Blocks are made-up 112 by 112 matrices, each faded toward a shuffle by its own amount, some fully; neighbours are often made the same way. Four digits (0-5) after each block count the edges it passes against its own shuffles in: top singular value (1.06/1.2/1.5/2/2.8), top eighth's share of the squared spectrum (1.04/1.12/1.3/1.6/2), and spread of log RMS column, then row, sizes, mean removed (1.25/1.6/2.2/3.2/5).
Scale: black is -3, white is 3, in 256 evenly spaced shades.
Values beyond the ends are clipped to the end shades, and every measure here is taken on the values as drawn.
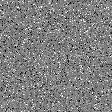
2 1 0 0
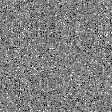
4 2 1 1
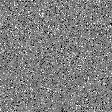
2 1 0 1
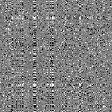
5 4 3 3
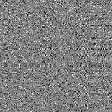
4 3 2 2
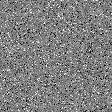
2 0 0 0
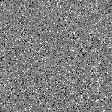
3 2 0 0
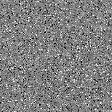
3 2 0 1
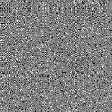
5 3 2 2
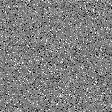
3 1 0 0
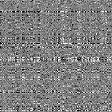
5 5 3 4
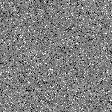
2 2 0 0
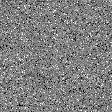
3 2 0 1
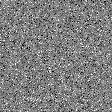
0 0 0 0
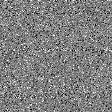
1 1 0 2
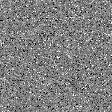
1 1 0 2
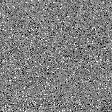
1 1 0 2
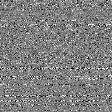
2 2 0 4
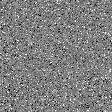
0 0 0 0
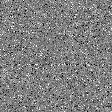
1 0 0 1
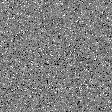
0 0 0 0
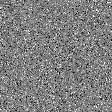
0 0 0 0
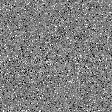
0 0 0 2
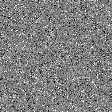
0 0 0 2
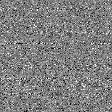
1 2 0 3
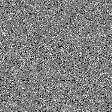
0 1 0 2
